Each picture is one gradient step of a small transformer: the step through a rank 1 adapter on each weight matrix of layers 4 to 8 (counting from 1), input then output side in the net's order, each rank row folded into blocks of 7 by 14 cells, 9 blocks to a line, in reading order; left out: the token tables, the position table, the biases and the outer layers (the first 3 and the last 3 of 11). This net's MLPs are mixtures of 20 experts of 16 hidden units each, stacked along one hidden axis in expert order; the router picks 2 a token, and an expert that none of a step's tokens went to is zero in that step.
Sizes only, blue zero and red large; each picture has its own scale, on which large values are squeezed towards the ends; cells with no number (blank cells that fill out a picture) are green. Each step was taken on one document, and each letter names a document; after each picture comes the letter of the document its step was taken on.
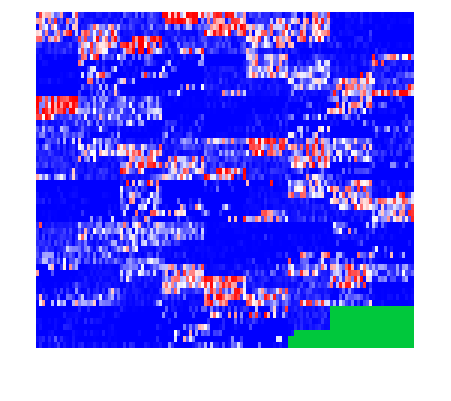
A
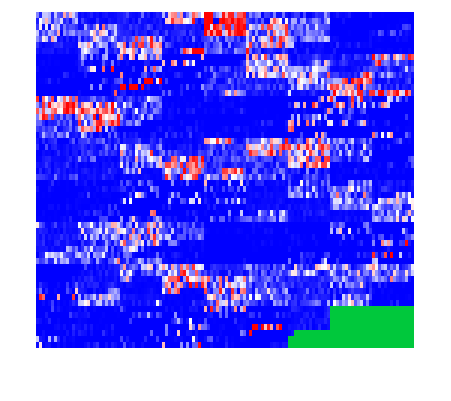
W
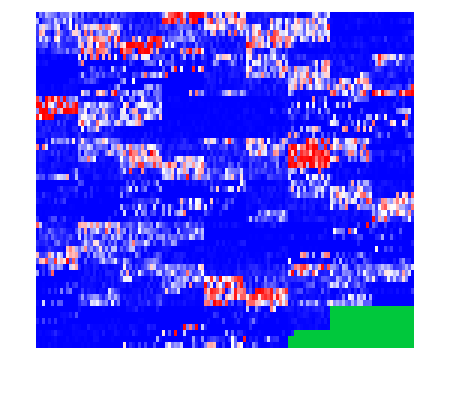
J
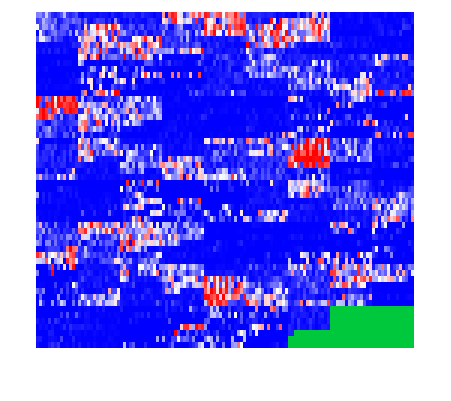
A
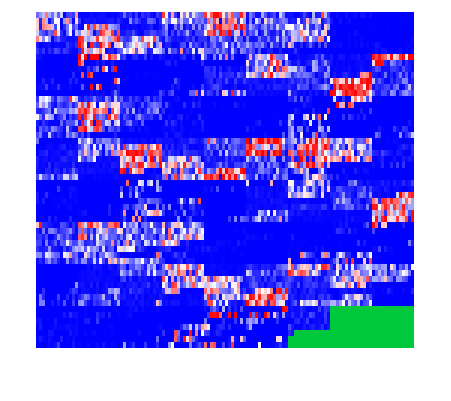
A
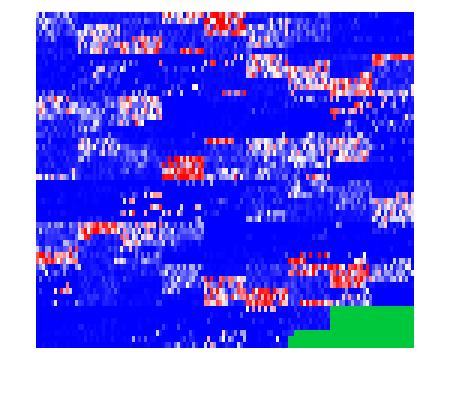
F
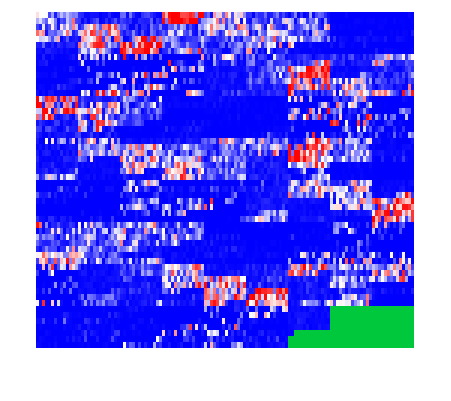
J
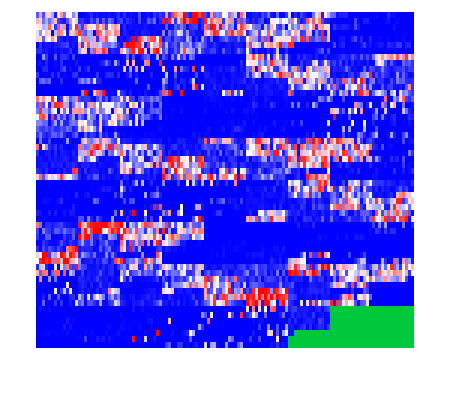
F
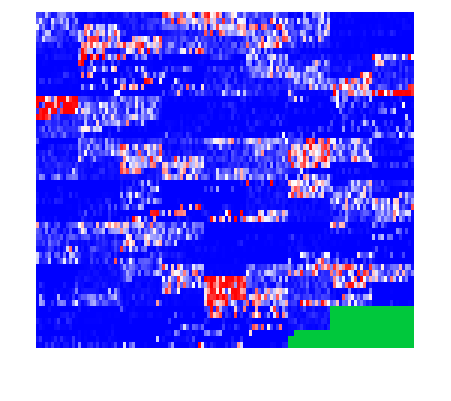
A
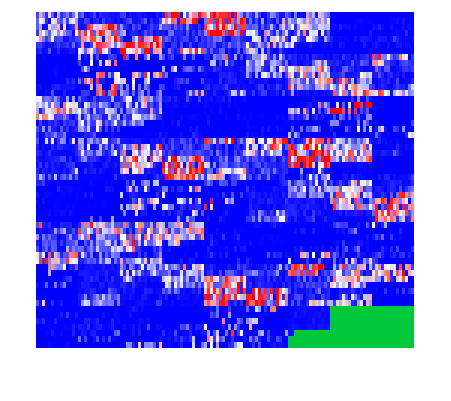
J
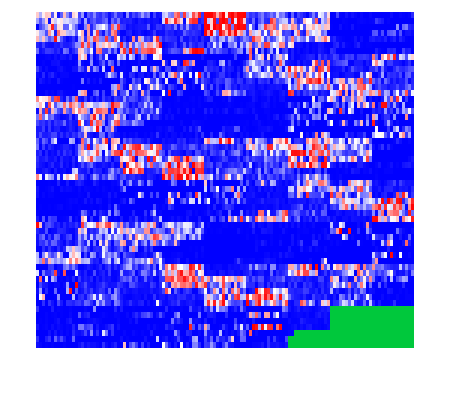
W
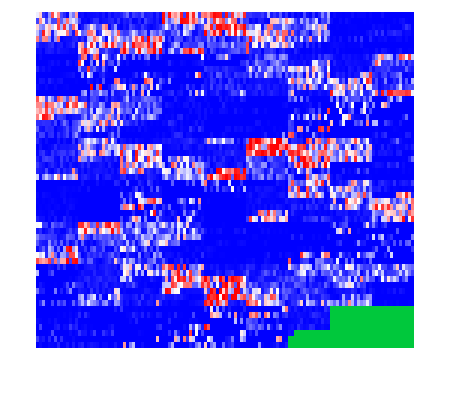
A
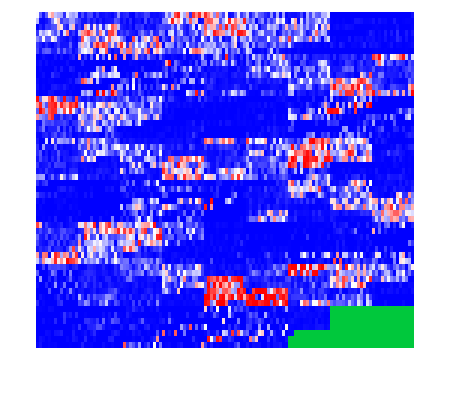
J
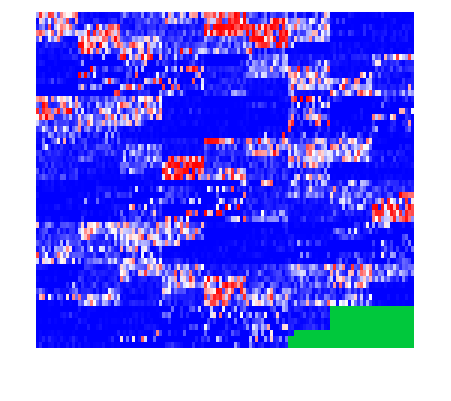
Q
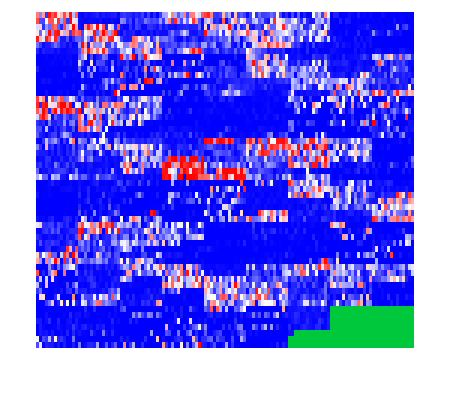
W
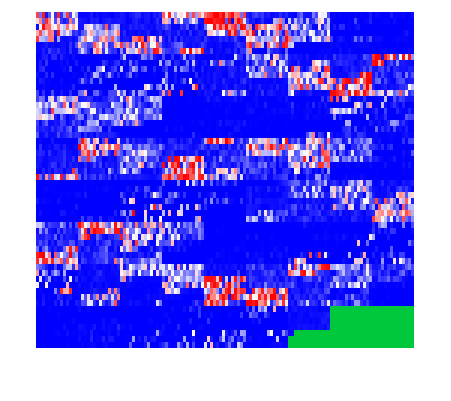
F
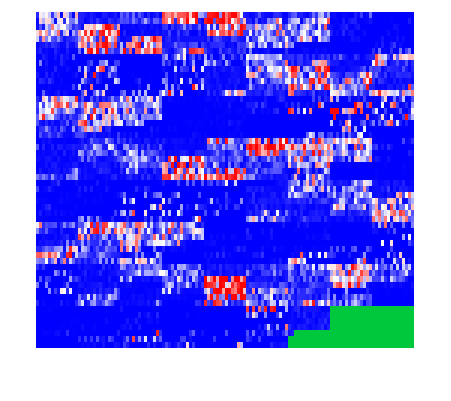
F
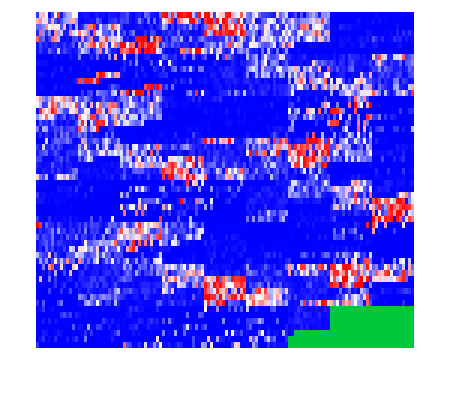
J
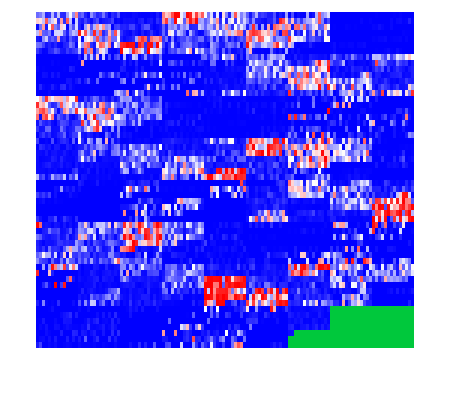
J
